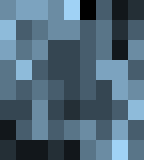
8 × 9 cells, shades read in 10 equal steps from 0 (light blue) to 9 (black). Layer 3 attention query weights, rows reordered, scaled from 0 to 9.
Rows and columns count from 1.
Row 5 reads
4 5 4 5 6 5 6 2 3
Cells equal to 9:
1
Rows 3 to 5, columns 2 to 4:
4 3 6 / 1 5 6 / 5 4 5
